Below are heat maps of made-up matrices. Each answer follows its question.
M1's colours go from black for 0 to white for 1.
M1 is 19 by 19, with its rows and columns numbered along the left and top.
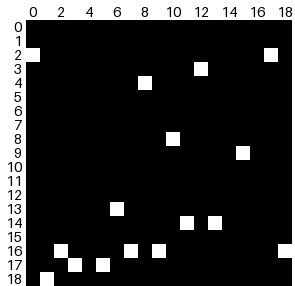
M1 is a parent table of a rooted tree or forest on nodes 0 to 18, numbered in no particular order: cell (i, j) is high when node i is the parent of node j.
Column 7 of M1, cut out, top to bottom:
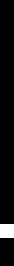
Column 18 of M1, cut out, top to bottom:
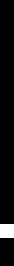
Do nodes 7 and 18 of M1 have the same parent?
yes
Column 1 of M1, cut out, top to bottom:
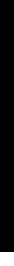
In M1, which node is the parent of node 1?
18
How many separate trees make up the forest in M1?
3
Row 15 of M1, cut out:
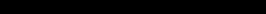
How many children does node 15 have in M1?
0
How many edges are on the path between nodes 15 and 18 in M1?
3
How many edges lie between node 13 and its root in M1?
1
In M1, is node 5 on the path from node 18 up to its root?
no
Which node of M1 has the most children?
16
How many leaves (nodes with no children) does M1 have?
9
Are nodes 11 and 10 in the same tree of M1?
no
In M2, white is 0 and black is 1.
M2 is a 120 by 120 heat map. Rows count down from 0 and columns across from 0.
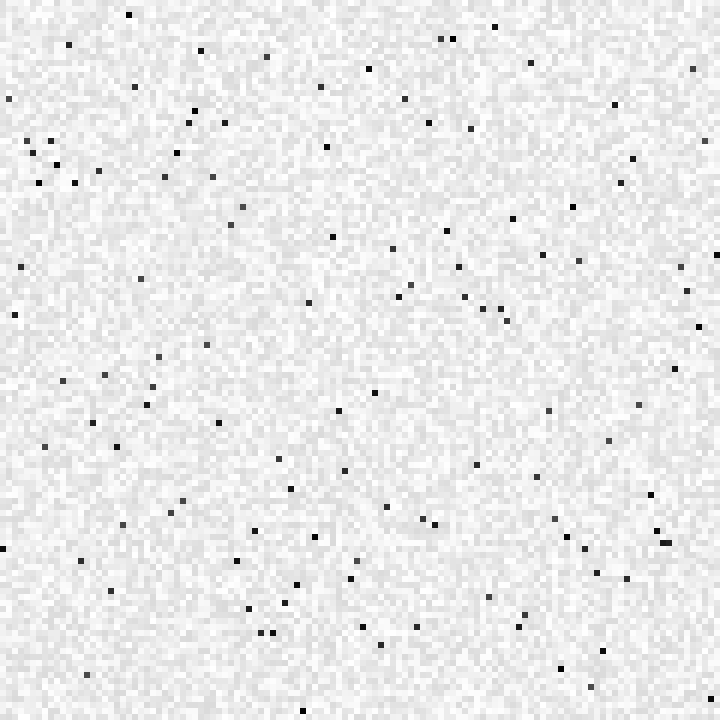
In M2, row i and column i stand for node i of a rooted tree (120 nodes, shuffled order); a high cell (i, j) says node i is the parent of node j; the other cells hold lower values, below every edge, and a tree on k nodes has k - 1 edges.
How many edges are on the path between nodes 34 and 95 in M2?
1
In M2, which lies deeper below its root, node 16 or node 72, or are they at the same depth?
node 72
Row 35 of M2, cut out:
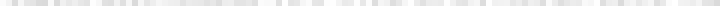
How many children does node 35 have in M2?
0
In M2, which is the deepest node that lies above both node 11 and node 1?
16
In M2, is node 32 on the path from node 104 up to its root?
no
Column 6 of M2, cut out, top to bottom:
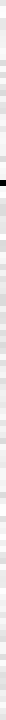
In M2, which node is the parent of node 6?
30
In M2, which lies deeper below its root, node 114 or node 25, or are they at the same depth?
node 114
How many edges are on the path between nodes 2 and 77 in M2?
4
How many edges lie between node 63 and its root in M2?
1
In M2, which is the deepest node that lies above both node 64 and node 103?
30
